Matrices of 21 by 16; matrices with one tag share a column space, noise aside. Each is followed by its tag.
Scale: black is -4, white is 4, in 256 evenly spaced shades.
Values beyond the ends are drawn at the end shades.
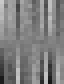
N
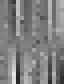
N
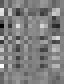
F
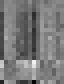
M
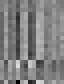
M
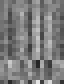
M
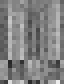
M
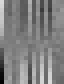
N
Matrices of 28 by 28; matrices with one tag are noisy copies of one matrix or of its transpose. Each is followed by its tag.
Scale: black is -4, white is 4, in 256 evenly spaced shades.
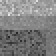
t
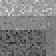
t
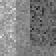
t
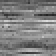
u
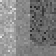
t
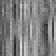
u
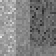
t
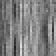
u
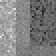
t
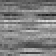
u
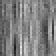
u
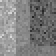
t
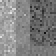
t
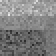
t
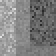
t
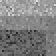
t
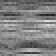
u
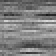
u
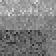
t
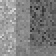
t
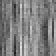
u
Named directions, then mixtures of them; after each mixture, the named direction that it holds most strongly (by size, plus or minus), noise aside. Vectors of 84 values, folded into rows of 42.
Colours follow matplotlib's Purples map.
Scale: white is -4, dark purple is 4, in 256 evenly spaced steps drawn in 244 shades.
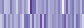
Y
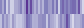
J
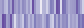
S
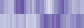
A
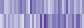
Y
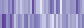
S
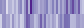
J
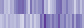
A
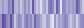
S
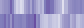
A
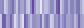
S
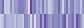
Y
